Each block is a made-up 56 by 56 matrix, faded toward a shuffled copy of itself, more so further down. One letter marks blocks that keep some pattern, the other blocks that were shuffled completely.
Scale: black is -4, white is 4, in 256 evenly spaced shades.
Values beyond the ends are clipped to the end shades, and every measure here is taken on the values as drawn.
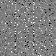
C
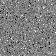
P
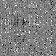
C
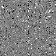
C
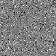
C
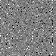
C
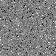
P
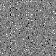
C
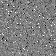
P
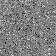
P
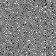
C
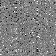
C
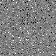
C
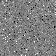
P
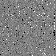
C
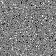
P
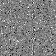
C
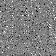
C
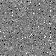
C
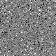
C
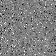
C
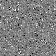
C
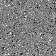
P
